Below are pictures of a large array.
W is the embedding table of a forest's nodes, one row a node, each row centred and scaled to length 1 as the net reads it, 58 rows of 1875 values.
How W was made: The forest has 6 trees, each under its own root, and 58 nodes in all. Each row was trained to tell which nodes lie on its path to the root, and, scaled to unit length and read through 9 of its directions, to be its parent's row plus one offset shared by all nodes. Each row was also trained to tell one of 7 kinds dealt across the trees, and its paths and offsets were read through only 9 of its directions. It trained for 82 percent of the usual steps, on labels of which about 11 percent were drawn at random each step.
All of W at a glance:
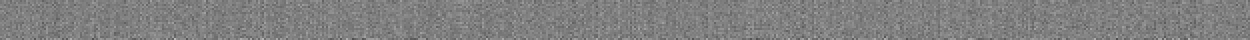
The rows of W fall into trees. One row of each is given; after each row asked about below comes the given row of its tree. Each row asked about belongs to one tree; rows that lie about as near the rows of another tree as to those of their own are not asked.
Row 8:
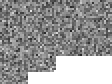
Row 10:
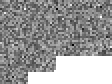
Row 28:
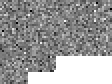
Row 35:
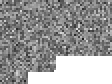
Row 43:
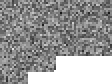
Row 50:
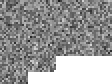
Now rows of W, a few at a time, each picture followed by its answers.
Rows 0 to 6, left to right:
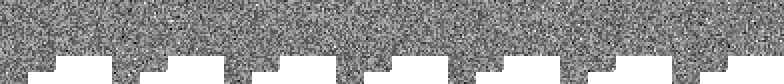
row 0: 35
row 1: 28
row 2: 10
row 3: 43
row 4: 10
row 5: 28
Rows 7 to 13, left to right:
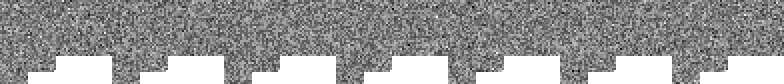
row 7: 43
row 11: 28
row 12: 8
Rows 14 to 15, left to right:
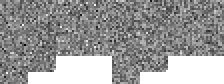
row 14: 28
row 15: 35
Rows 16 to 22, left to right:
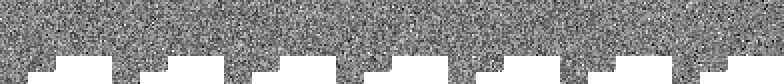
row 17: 43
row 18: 10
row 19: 28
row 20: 28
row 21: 10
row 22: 43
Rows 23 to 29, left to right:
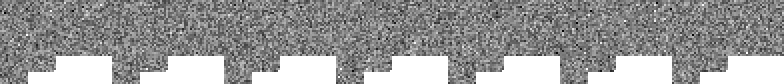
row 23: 10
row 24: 8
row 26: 43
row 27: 43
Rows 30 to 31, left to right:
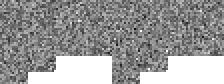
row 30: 35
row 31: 10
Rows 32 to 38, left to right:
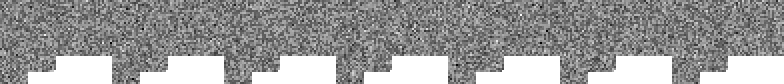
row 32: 43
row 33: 10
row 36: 43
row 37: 28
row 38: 35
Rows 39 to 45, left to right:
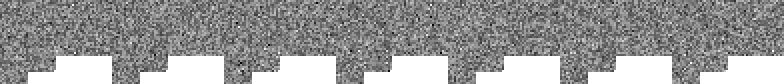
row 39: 28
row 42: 35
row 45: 10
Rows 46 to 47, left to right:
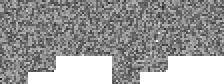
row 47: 43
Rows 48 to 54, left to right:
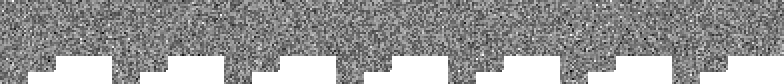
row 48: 50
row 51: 28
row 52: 28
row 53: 43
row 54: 28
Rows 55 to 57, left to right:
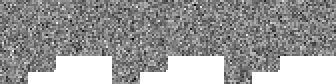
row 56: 35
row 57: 43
